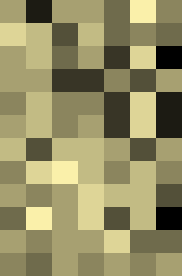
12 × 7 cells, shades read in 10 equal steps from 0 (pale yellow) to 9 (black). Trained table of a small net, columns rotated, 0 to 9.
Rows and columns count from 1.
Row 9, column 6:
2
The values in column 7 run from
3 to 9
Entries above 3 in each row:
3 4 3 4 5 3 2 3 2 3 3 4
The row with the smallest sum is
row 8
